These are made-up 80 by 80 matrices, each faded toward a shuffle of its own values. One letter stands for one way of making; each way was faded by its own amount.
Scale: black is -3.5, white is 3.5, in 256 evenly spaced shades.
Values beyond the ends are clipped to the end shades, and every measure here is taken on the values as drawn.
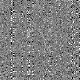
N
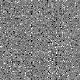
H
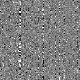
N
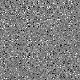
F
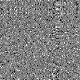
F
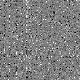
H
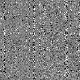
N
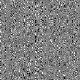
N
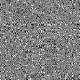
F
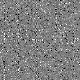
H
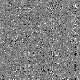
H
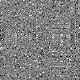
F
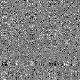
F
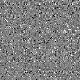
F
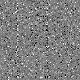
H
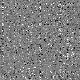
H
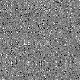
F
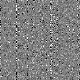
N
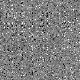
H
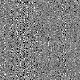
N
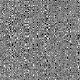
N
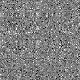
F
